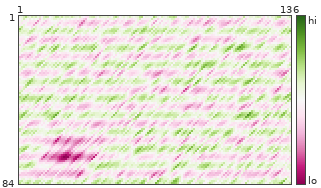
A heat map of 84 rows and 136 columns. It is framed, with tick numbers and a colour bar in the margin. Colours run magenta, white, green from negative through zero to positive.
Odd rows or columns: none. Slope: none. Ninth with the lowest average: bottom left. Stripes: horizontal, repeating 10 times. Dips: one, in the bottom left.
